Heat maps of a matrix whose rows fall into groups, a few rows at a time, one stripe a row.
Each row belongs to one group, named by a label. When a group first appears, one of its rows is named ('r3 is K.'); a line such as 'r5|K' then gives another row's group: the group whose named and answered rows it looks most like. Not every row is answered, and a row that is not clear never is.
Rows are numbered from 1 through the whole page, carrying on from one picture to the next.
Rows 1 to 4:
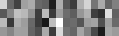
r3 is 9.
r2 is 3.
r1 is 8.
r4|3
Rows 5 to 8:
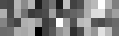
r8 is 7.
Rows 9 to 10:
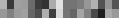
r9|9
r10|3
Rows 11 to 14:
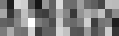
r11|3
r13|8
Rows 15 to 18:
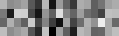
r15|3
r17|7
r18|3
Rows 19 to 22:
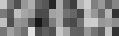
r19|8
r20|9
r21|9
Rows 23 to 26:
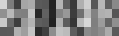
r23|8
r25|8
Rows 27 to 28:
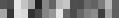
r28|9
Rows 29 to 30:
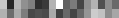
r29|9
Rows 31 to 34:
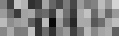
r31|3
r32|8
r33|3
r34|7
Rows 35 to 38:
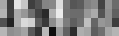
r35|9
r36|9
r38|3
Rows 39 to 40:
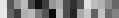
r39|9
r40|8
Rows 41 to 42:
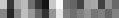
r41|9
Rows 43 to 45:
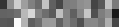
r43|3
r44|8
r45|9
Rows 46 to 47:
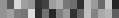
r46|9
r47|7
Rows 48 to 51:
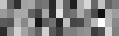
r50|7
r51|3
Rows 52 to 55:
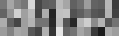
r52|7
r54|8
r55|3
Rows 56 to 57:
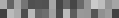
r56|9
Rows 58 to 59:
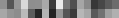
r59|3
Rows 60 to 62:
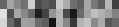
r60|7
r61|9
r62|8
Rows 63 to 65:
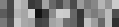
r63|3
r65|9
